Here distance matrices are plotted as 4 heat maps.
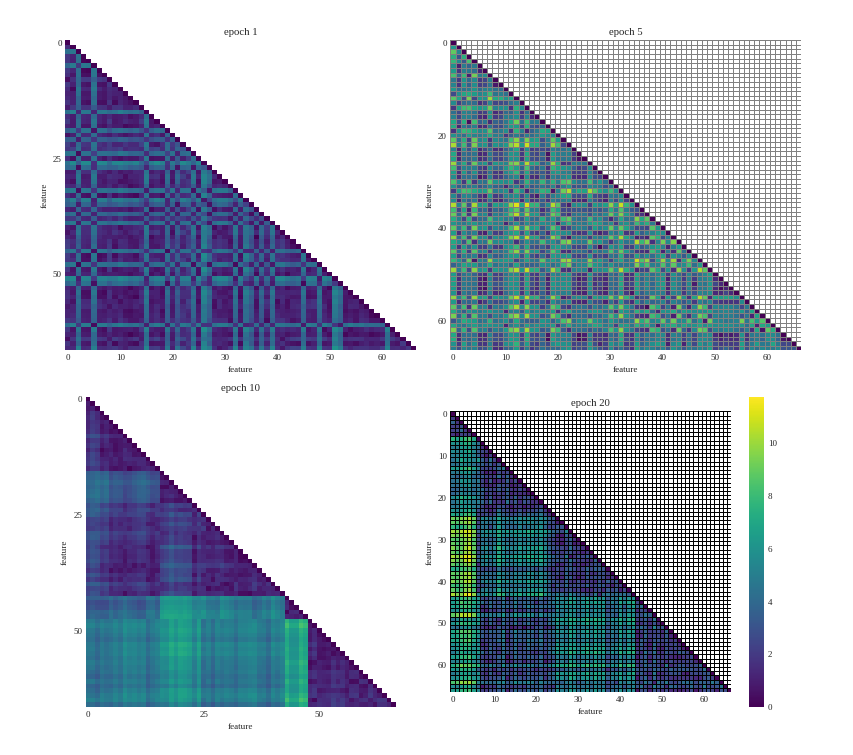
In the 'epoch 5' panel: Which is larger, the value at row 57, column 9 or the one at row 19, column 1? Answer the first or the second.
the second
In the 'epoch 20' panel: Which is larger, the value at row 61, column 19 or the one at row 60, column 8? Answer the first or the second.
the second
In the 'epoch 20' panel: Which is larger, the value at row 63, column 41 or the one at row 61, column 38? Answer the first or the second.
the first
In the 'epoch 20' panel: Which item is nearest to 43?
35
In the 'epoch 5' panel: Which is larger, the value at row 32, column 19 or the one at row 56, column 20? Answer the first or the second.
the second
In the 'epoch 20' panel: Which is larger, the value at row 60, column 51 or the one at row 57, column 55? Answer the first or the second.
the first
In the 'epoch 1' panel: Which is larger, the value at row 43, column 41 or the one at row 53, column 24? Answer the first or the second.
the second
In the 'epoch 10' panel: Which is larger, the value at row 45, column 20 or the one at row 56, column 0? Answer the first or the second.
the first
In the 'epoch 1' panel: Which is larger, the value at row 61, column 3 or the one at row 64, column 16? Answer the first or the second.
the first
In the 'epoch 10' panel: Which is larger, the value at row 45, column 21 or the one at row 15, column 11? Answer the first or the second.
the first
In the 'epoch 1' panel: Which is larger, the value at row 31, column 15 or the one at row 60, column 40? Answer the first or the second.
the first
